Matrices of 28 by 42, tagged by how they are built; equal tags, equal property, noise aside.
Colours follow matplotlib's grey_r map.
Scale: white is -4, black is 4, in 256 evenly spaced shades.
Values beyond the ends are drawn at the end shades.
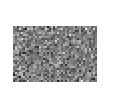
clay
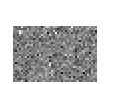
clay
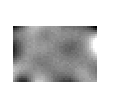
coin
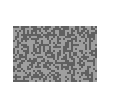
clay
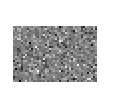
clay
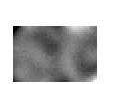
coin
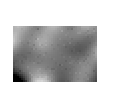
coin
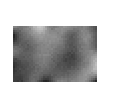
coin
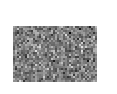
clay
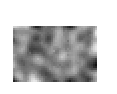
coin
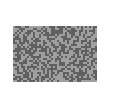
clay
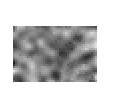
coin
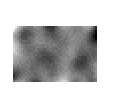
coin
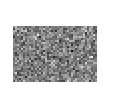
clay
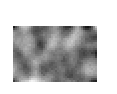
coin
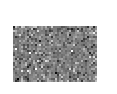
clay
